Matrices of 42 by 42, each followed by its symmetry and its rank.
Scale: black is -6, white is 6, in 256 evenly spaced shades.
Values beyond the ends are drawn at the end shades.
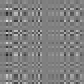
neither, rank one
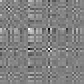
symmetric, rank three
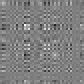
symmetric, rank two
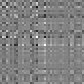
symmetric, rank two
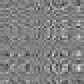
neither, rank three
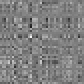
neither, rank three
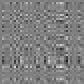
antisymmetric, rank two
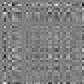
antisymmetric, rank two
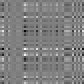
neither, rank one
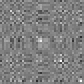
symmetric, rank three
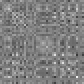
symmetric, rank three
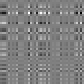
neither, rank one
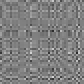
antisymmetric, rank two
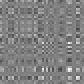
symmetric, rank two
